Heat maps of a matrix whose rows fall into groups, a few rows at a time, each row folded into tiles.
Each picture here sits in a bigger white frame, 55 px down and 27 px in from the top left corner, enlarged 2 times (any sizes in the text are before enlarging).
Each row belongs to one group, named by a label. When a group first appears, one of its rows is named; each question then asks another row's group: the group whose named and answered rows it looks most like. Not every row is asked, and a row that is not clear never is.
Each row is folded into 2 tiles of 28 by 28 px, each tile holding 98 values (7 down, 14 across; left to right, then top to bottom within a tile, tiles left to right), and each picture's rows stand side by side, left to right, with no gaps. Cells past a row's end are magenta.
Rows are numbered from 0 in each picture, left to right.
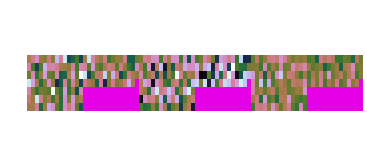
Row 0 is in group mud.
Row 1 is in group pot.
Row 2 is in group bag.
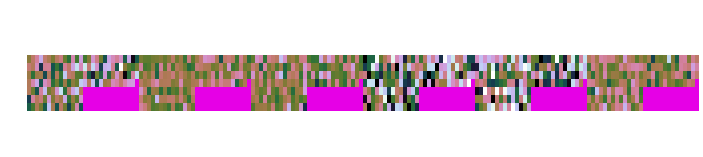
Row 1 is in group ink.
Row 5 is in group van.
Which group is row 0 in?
pot
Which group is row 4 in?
van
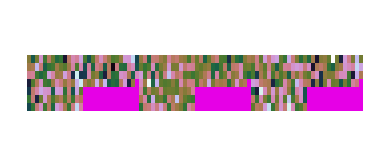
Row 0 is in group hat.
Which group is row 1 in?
bag
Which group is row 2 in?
van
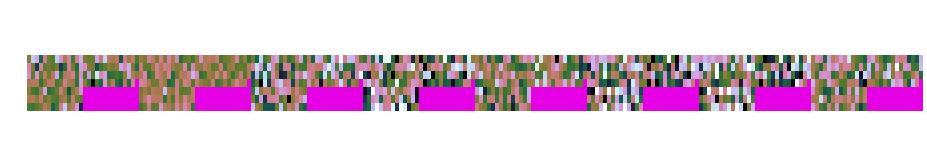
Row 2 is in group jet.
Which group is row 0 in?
bag
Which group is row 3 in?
van
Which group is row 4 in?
ink
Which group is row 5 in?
van
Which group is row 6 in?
van
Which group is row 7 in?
mud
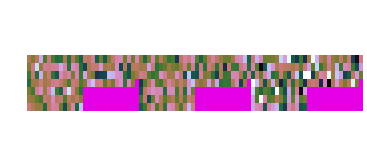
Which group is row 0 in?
jet
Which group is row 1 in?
hat
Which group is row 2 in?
mud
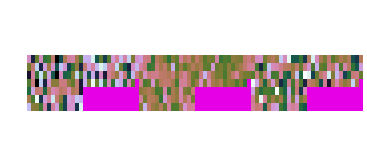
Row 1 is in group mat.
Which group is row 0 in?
jet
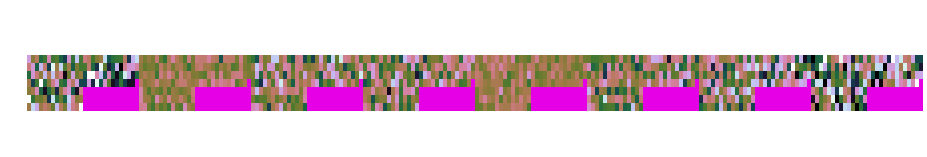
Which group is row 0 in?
mat
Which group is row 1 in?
ink
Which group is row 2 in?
jet
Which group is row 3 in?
hat
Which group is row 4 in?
mud
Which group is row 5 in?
ink
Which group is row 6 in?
pot
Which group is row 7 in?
pot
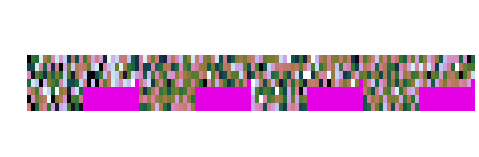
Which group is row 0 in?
pot
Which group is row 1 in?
bag
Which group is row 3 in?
pot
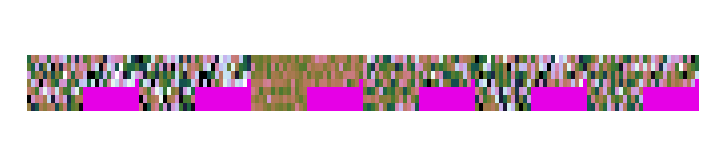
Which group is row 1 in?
pot
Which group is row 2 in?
ink
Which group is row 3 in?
bag
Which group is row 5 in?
pot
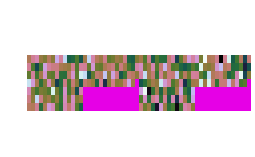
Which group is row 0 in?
mud
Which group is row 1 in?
ink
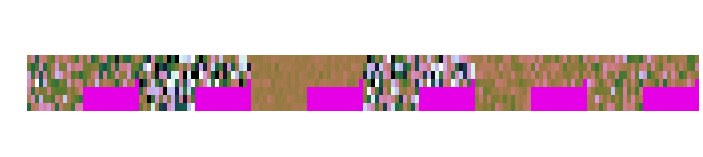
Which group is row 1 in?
hat
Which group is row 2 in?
ink
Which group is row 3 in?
jet
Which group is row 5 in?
mud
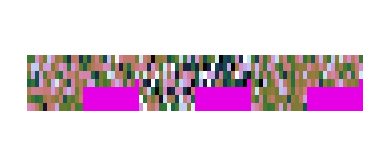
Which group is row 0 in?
jet
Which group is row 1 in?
mat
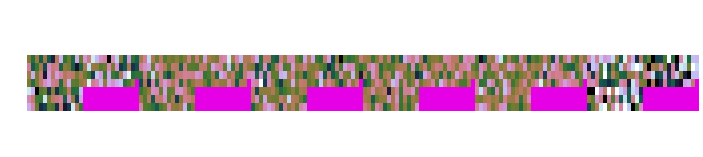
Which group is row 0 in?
ink
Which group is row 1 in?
jet
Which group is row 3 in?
hat
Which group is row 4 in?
jet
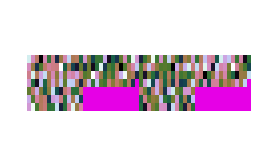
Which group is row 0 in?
mat
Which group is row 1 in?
pot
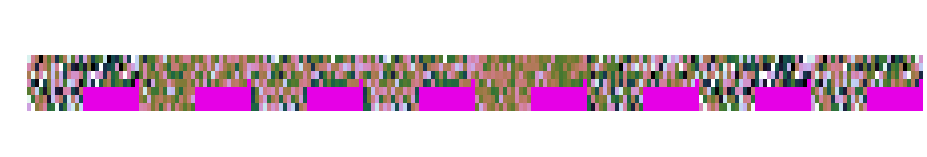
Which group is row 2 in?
van
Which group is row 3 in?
van
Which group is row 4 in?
mat
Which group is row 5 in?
pot
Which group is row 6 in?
mat
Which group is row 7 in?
mat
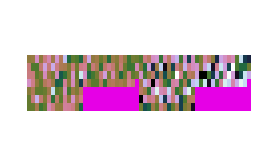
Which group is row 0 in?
mud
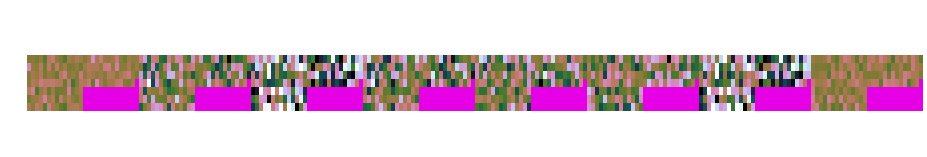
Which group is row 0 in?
ink
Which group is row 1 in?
bag
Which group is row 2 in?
van
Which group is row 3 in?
bag
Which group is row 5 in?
ink
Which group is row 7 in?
ink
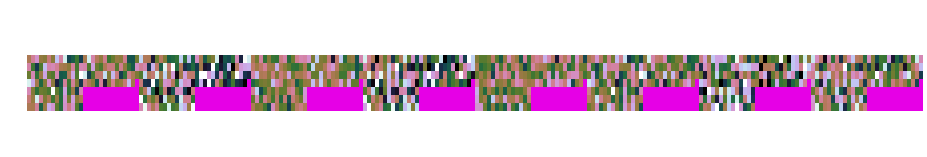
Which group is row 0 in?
mud
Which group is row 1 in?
mat
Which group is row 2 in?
ink
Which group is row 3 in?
mat
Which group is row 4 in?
ink
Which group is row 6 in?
van
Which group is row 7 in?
mat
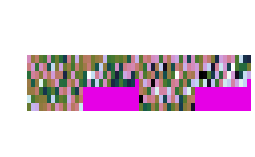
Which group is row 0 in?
mat
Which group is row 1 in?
pot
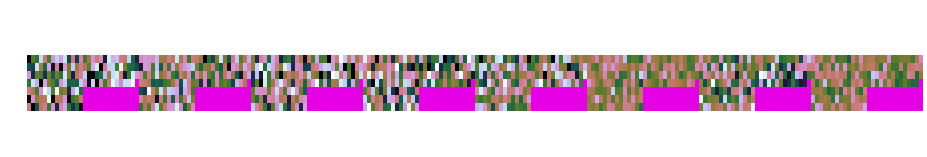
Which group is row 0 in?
pot
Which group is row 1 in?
van
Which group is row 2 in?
jet
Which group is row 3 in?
mat
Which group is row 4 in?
jet
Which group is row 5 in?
mud
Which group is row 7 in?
mat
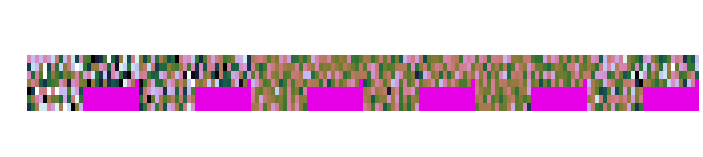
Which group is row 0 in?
van
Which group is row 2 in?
mud
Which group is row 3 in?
hat
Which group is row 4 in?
bag
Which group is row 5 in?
mud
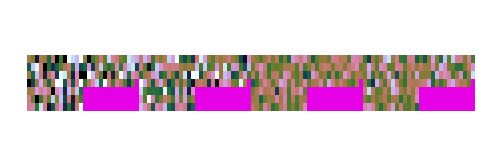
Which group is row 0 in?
hat
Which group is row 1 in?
mud
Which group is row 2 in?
hat
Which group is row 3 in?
jet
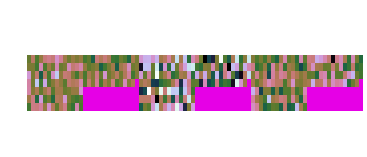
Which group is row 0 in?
bag
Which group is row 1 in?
van
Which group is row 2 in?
ink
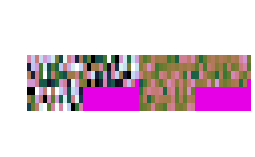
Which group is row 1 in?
hat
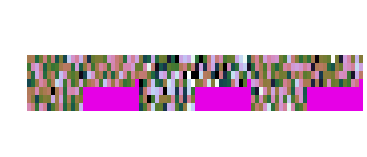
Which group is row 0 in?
hat
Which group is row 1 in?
hat
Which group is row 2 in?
van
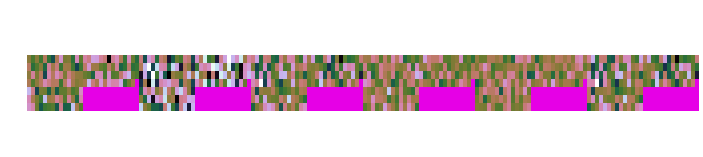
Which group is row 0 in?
ink
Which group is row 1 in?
jet
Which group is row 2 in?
bag
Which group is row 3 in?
mud
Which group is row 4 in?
hat
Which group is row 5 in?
bag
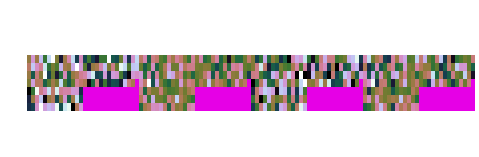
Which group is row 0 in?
van
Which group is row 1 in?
bag
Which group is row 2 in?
hat
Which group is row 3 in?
bag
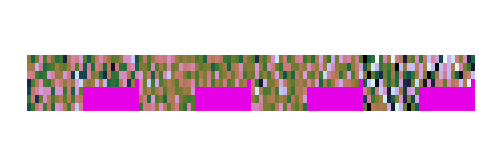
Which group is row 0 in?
hat
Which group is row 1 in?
bag
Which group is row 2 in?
jet
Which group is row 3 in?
pot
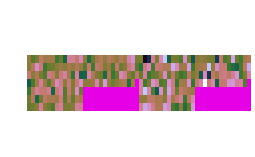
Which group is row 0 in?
hat
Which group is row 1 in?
jet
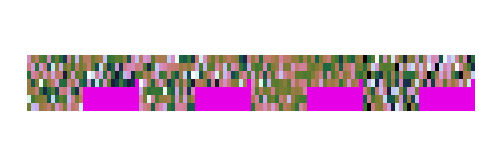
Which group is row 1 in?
mud
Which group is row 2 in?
bag
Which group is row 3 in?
pot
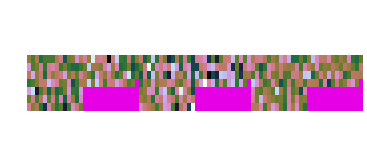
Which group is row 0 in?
ink
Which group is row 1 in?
jet
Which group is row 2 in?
mud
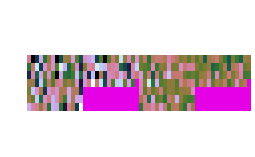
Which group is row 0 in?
jet
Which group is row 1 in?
bag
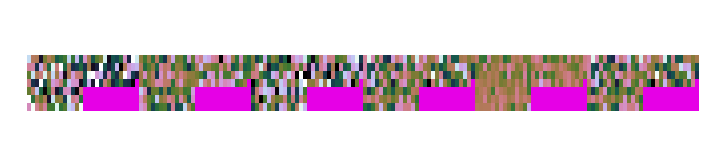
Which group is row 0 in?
mat
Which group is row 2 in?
hat
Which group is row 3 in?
bag
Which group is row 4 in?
jet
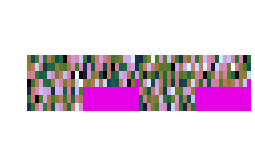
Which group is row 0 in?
hat
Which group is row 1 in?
pot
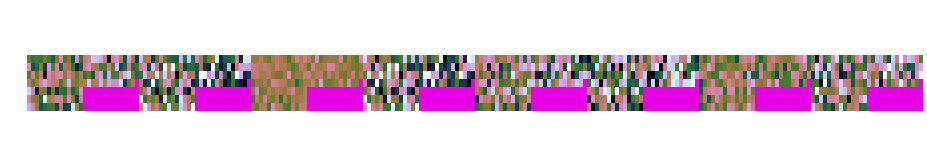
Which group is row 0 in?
ink
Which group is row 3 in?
mat
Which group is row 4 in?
pot
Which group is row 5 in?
pot
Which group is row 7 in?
jet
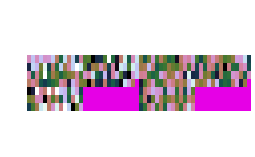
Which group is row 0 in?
van
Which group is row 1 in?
hat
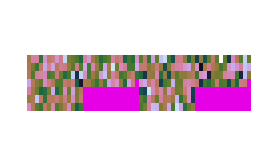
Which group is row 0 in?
mud
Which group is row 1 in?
van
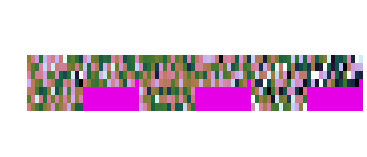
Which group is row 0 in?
mud
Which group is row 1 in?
ink
